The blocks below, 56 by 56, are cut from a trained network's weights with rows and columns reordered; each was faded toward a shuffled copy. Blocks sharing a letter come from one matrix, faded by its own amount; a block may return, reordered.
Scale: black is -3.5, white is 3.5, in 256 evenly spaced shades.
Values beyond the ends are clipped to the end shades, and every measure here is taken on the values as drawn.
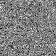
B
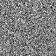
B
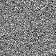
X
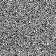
B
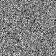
X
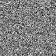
X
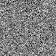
X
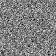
B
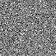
B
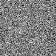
X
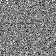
B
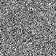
X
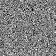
B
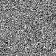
X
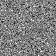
B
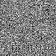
X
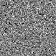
B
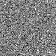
B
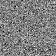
B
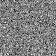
B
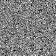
B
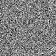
B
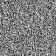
B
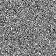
B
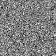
X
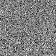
B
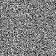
X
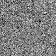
X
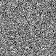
B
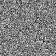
B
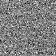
B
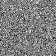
B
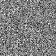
X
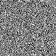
B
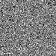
B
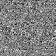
B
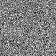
B
